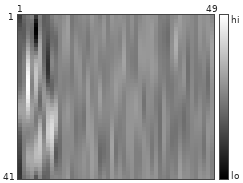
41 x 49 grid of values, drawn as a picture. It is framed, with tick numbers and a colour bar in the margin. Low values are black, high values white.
Grain: streaks running down. Seam: vertical, 20% of the way across, the right part calmer. Histogram: heavy tails on both sides. Mirror symmetry: none.
